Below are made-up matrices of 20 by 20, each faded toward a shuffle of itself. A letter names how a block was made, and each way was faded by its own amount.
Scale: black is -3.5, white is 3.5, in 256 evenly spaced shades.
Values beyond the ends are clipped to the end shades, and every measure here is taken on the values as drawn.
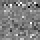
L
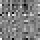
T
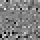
L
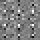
T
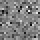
L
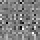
T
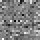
L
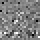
L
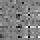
T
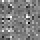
T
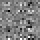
T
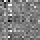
T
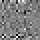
T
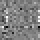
T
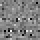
L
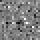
L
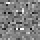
L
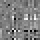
T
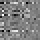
T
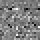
L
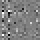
T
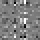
T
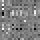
T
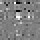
T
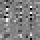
T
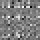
T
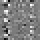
T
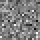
L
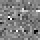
L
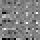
T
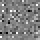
L
